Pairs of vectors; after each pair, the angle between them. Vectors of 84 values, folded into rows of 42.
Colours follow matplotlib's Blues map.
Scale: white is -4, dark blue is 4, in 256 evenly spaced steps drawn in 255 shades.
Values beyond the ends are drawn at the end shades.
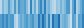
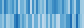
nearly opposite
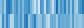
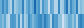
partly opposed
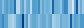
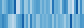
nearly parallel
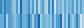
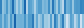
orthogonal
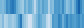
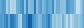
nearly opposite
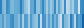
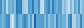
orthogonal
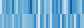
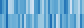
partly opposed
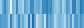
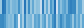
orthogonal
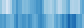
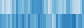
nearly parallel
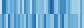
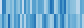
nearly parallel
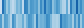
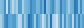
partly aligned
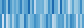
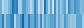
partly opposed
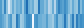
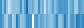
nearly parallel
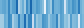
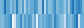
partly aligned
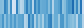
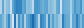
orthogonal
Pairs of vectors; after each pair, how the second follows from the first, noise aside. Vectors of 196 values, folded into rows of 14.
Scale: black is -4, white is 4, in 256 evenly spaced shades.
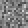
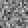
sign-scrambled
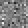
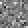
shuffled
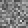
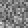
shuffled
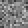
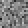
sign-scrambled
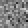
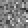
negated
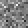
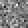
sign-scrambled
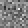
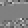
partly zeroed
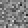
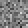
shuffled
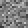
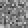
sign-scrambled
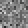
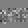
partly zeroed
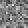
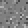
partly zeroed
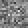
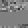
partly zeroed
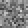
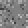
partly zeroed
